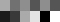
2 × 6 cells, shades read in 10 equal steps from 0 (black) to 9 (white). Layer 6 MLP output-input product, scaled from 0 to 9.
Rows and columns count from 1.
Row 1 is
6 4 5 3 5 3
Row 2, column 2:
2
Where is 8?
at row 2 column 4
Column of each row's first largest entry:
1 6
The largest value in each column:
6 4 6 8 5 9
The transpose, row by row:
6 1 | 4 2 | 5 6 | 3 8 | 5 0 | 3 9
